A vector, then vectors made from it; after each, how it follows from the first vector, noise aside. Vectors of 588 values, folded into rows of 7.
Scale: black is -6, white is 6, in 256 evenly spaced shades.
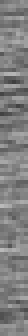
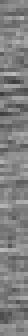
copied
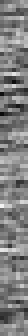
scaled up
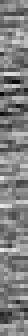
scaled up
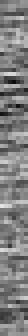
scaled up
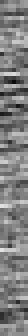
scaled up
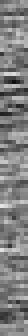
scaled up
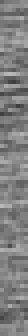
copied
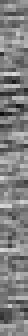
scaled up
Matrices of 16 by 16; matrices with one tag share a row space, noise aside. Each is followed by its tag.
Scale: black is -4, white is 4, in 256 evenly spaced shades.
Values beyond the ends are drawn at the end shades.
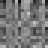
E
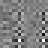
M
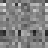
E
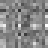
E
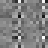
M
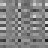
E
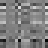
E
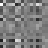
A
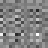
A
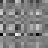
A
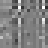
M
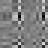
M
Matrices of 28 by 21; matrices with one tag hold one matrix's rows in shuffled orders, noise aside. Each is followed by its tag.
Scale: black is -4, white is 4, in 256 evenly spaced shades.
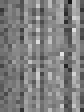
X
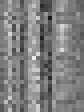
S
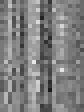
S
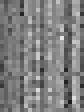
X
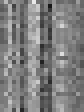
S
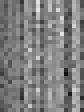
X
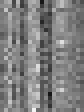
S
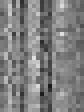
S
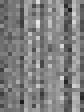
X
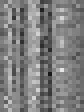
S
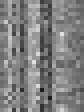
S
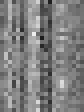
S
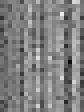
X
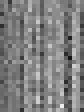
X
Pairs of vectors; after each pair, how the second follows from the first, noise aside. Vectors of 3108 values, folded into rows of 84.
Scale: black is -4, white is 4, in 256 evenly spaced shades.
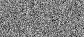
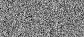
reversed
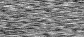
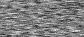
reversed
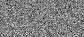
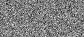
copied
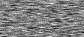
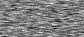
copied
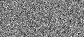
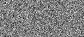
reversed
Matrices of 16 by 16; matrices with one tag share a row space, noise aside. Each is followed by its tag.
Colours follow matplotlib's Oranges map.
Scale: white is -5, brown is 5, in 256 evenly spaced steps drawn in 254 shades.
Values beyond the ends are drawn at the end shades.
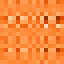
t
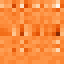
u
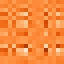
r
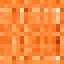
u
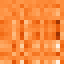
u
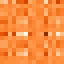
r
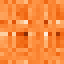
r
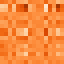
r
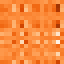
u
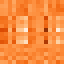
r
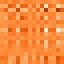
t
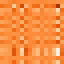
u
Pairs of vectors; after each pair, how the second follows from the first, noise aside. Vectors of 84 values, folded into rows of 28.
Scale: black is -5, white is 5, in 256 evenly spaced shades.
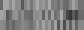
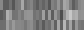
negated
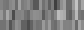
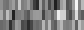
scaled up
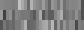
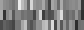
scaled up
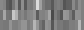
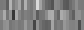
sign-scrambled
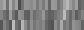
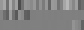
partly zeroed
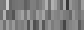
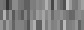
sign-scrambled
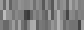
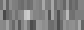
negated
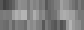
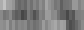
negated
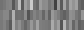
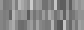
sign-scrambled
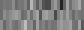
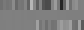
partly zeroed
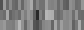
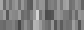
negated
